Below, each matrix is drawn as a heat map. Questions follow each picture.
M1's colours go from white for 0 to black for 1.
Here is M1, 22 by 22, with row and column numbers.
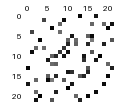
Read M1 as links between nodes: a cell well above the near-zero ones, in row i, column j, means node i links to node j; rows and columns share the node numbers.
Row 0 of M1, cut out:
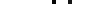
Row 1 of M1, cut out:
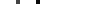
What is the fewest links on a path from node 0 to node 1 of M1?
6
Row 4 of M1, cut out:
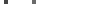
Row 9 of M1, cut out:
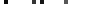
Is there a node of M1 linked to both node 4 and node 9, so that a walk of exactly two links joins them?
yes
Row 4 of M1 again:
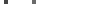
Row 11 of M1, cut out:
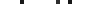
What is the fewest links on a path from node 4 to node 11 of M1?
5
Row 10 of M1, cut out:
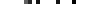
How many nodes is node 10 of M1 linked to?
5
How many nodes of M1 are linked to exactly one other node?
1
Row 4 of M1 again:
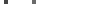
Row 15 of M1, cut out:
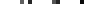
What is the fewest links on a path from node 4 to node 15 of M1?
5
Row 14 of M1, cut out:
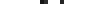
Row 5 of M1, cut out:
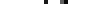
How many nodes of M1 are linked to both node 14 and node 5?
2
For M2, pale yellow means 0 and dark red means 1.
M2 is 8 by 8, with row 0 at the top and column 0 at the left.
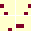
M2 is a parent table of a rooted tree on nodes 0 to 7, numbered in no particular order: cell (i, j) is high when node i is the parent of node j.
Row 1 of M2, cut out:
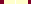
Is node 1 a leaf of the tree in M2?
no
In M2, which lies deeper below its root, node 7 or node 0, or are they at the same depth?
the same depth
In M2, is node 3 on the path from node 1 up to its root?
yes
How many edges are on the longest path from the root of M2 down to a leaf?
3
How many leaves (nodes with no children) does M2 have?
4
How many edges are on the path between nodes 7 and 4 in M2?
4
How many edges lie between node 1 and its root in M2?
1
